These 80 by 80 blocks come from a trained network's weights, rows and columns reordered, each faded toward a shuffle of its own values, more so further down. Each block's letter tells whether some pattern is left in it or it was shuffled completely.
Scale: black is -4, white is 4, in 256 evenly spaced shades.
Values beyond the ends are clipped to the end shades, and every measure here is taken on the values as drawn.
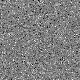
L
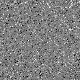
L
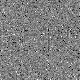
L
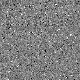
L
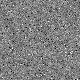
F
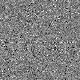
L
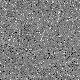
F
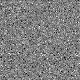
L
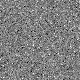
F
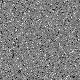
F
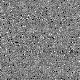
L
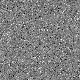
F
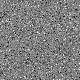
F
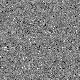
L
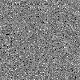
L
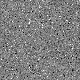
L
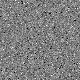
F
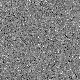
F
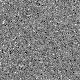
F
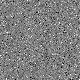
F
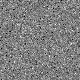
F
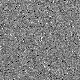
L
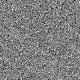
F
